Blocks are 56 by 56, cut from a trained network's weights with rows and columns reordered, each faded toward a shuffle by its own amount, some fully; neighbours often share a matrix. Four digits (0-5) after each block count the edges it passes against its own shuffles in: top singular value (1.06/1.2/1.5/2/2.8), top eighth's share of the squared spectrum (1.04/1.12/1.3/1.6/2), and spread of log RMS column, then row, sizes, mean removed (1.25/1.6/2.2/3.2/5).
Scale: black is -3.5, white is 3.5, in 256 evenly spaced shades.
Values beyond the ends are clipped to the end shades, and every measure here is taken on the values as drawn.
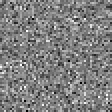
2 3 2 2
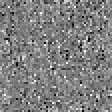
1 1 0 1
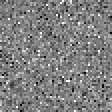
0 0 0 0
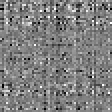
3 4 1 4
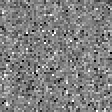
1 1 0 1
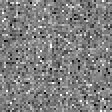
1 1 0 0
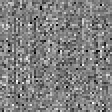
3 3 1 2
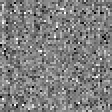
2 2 0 1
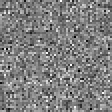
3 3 2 2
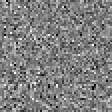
3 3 2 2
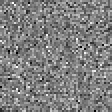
2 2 0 1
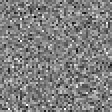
3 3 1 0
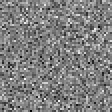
1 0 0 0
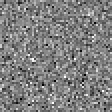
0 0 0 0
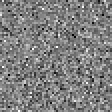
1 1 0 0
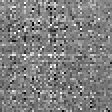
2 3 3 1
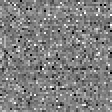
1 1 1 0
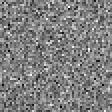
0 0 0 0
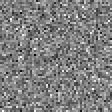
0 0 0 0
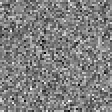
0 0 0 0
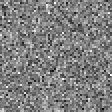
0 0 0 0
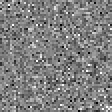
1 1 0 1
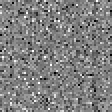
1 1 0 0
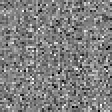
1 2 0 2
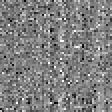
2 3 1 2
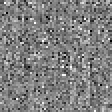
2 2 0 2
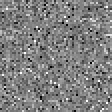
1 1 0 0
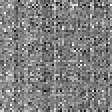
3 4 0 3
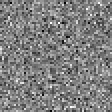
3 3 1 1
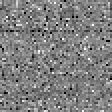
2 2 1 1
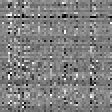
3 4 4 2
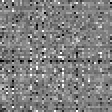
3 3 3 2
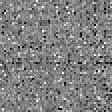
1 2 1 0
